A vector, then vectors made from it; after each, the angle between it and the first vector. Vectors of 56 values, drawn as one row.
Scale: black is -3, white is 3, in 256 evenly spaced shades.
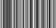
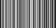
partly opposed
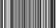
partly opposed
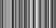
nearly opposite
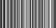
orthogonal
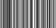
nearly parallel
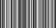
partly opposed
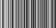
partly opposed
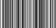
orthogonal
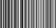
orthogonal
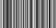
nearly parallel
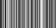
orthogonal
